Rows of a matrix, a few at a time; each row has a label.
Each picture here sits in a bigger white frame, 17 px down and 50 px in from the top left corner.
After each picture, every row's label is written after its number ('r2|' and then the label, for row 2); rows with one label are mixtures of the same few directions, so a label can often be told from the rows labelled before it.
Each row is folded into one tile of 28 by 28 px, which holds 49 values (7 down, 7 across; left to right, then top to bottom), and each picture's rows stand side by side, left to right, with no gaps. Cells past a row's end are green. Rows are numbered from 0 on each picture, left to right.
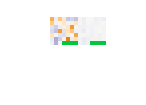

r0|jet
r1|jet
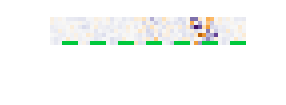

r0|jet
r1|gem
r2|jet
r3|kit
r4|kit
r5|gem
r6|jet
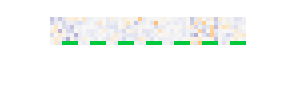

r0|jet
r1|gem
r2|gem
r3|gem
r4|kit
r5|kit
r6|gem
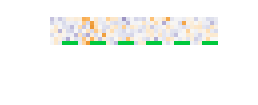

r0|jet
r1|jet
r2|kit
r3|kit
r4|gem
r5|gem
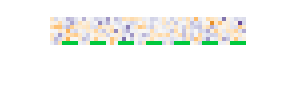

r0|gem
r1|gem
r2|jet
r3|gem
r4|kit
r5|gem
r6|gem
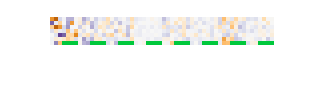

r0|gem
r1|jet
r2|kit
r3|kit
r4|kit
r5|kit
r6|jet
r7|kit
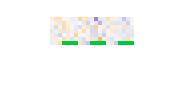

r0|jet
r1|kit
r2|kit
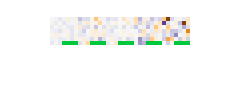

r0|kit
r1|kit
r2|kit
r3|jet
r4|gem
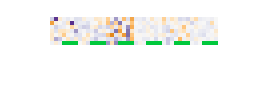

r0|gem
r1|gem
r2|kit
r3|kit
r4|jet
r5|gem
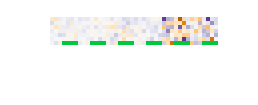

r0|gem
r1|kit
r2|gem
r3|jet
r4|kit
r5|kit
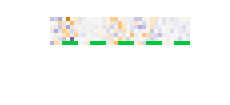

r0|kit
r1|kit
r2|jet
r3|gem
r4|jet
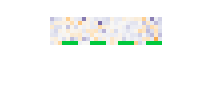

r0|kit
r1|gem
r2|jet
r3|kit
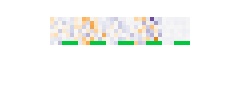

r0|kit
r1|jet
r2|jet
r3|kit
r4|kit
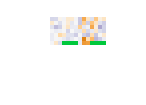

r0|gem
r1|jet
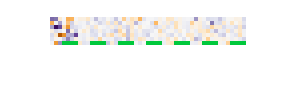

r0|gem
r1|kit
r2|kit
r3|gem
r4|jet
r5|gem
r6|kit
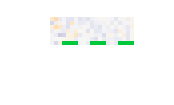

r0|gem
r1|jet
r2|kit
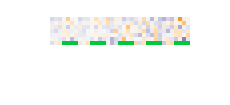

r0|kit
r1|kit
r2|jet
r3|kit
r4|kit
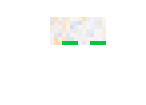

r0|jet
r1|gem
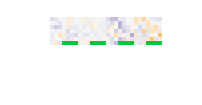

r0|gem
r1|jet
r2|jet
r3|jet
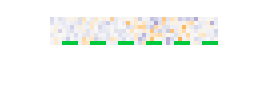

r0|jet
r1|jet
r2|gem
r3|gem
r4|jet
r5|gem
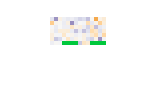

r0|gem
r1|kit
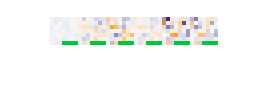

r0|jet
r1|gem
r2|gem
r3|gem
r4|gem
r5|gem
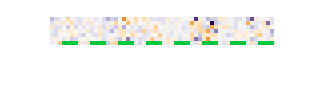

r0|kit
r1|kit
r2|kit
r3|jet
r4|jet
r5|gem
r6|gem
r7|gem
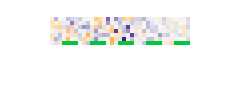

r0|gem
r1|gem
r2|jet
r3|jet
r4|kit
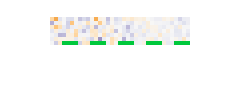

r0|gem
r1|kit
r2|jet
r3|jet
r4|kit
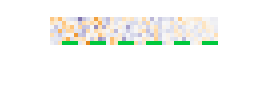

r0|jet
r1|kit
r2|jet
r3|kit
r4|kit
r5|jet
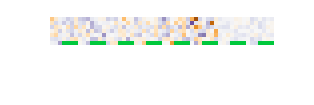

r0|kit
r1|jet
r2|kit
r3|kit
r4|kit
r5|gem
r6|gem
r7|jet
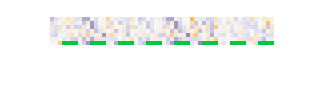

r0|kit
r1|jet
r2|kit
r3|jet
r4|jet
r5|kit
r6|kit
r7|gem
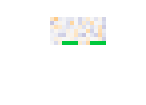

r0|gem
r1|kit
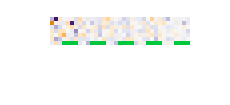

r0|gem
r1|kit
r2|kit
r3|kit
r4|gem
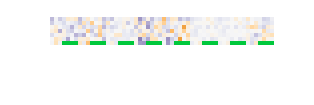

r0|jet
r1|kit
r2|gem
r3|jet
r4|jet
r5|kit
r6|kit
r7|gem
